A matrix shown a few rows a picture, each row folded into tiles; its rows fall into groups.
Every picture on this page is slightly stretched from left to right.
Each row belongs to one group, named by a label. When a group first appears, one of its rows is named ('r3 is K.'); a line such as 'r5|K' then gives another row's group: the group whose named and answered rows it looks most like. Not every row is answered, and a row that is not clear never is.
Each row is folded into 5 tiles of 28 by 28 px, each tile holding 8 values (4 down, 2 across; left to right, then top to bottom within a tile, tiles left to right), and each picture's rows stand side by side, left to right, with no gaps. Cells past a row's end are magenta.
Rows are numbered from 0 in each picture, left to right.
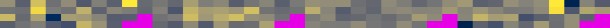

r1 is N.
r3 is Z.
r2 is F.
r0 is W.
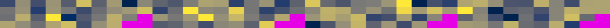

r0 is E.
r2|Z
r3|F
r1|N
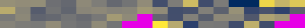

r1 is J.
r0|F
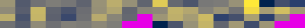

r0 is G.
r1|Z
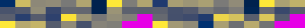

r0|J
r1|J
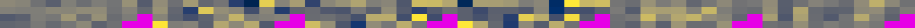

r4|N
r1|J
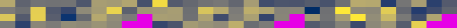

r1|Z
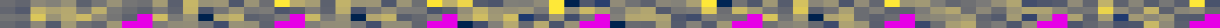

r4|Z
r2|W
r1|W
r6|Z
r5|W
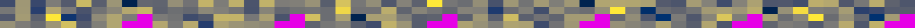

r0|E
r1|J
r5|N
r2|W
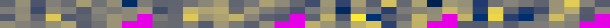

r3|G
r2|E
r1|N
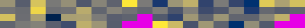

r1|J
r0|W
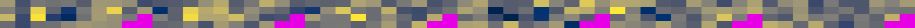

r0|G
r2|N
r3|F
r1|N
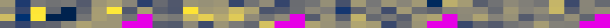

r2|E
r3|Z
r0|G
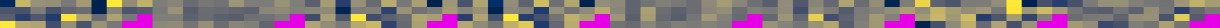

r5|E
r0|J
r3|E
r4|G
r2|E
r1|F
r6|Z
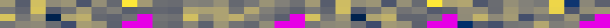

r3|Z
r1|N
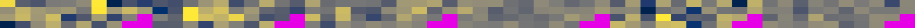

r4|E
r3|F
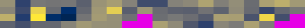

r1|J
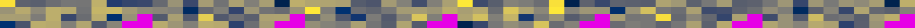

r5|E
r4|N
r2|F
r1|E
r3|Z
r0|Z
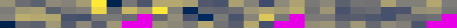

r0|Z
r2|F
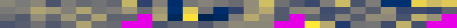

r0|W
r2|J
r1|G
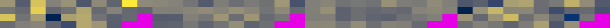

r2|F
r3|N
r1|W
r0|W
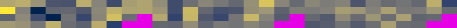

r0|F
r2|W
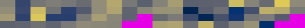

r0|G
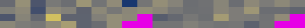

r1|W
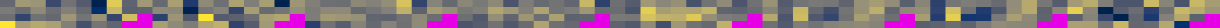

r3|W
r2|Z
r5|G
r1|E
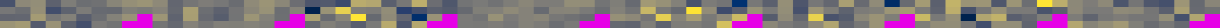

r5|E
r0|J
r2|N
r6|W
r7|J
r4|N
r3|N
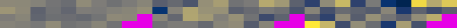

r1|N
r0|F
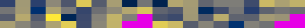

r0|E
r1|J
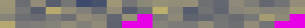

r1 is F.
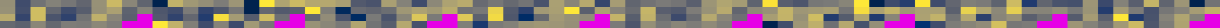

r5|Z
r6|Z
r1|J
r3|G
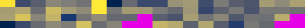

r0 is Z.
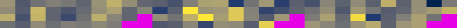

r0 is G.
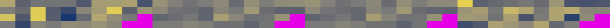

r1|W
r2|W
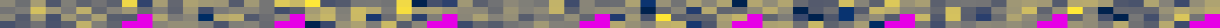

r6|G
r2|Z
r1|W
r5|F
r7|F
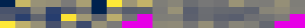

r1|F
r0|J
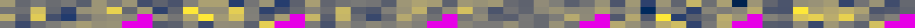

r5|N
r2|G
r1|N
